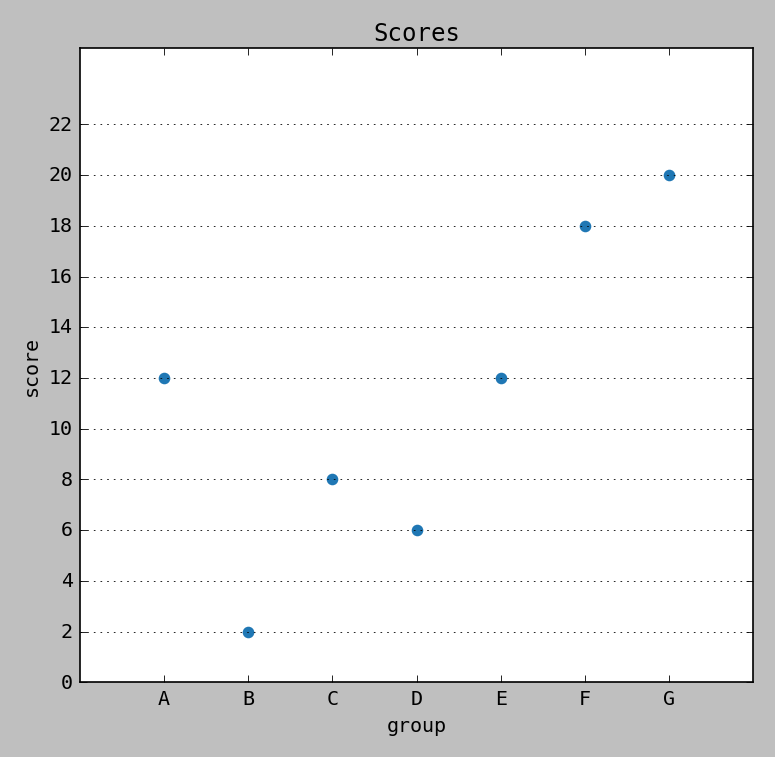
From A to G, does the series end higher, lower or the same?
higher
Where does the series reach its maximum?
G
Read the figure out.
Title: Scores
x-axis: group, ticks A B C D E F G
y-axis: score, ticks 0 2 4 6 8 10 12 14 16 18 20 22
Values:
12 2 8 6 12 18 20
